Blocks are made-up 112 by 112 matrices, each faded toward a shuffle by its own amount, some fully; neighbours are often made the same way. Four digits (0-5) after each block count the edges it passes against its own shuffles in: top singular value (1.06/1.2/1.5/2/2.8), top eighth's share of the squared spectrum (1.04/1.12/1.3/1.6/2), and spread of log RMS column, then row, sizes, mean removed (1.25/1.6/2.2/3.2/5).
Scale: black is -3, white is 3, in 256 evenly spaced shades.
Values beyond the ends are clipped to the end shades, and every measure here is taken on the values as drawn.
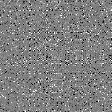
4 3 2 2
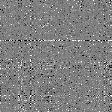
4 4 2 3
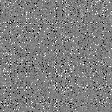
4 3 2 2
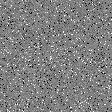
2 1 0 0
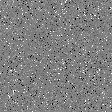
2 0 0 0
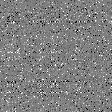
4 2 1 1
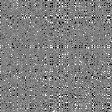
5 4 3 3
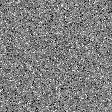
0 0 0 0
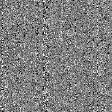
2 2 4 0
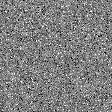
0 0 0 0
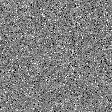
0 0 0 0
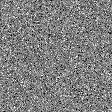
0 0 0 0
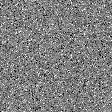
0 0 0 0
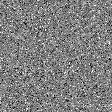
0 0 0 0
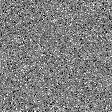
0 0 0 0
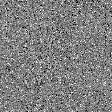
0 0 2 0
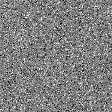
0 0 1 0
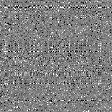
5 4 2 3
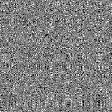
4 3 2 2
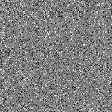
4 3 1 2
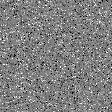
3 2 0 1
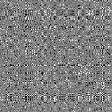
5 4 3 3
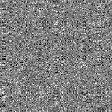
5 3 2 2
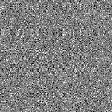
4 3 2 2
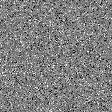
2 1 0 0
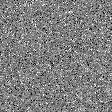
1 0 0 0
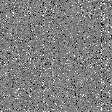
2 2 2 1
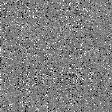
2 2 3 2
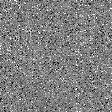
3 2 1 1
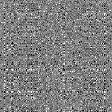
5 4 3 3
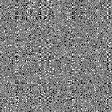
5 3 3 2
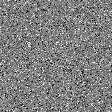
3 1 0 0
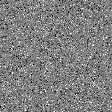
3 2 1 1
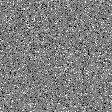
2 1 0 0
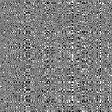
5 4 3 3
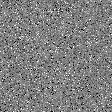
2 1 0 0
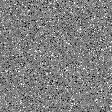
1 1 0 0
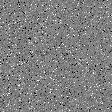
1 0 0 0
